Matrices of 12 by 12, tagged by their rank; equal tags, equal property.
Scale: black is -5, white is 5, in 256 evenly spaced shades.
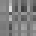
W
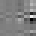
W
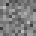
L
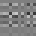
W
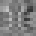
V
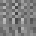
V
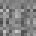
V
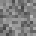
L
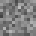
L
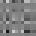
W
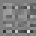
V
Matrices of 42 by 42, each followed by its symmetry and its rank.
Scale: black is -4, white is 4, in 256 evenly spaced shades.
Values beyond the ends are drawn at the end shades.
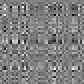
neither, rank three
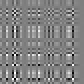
neither, rank one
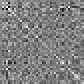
symmetric, rank five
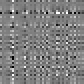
antisymmetric, rank two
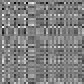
antisymmetric, rank two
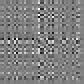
antisymmetric, rank two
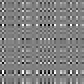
neither, rank one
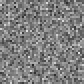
neither, full rank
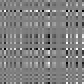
neither, rank one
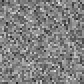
neither, full rank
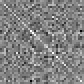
symmetric, rank five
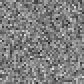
neither, full rank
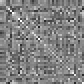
symmetric, rank five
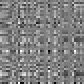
neither, rank three
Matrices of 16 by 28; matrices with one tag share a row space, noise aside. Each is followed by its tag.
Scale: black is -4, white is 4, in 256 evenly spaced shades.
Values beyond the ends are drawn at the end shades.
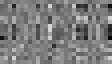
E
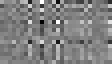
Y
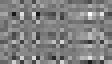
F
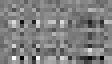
F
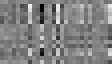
Y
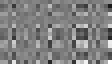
E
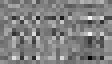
F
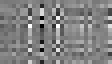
Y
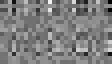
E
